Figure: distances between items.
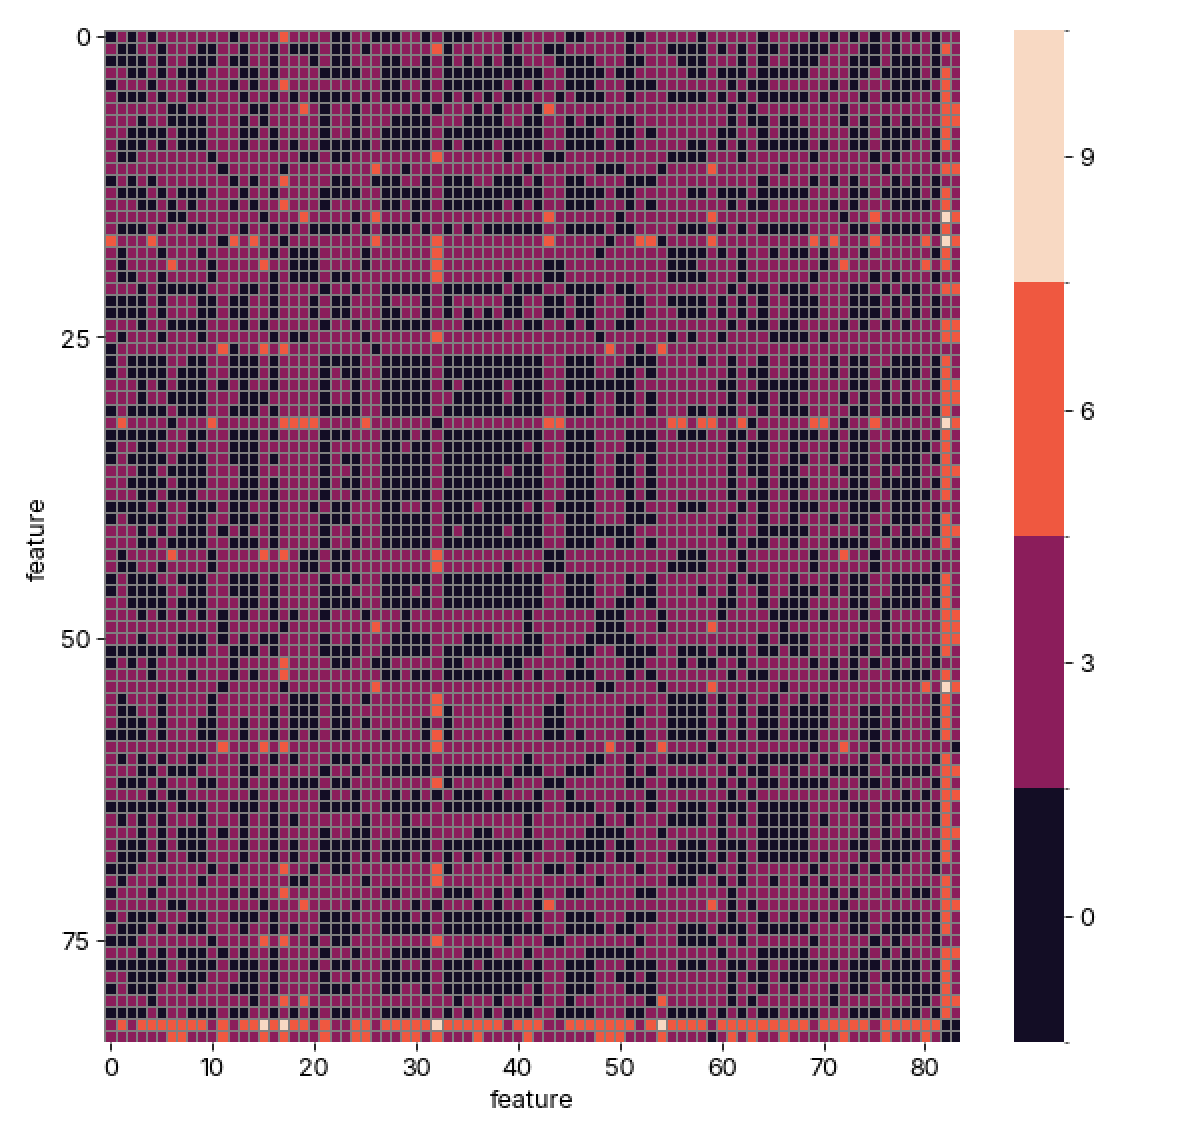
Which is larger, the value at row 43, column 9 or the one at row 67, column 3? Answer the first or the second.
the first
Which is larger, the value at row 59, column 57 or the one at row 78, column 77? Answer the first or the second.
the first
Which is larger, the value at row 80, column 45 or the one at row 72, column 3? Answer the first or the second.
the second
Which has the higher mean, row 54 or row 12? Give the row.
54
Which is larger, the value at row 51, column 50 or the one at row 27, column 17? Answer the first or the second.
the second
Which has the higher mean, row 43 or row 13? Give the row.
43
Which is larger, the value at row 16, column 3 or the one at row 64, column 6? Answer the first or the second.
the second
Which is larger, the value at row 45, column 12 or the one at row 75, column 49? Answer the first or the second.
the second
